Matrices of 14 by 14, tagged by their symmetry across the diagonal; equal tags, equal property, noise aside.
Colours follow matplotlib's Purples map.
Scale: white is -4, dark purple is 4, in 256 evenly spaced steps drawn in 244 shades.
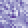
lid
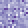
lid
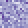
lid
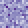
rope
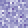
rope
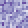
rope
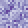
rope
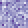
lid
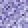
rope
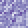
rope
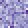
rope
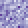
lid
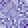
rope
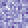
rope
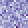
lid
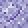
rope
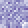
rope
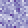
lid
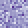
lid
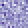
lid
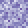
rope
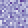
lid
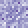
rope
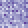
lid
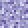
lid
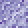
rope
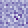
lid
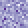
lid
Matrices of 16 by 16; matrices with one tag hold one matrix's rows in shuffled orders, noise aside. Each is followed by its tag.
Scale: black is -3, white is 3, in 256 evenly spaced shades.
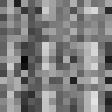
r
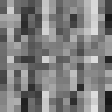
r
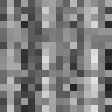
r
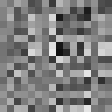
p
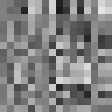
p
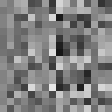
p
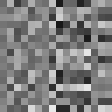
p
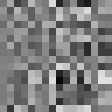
p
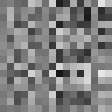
p
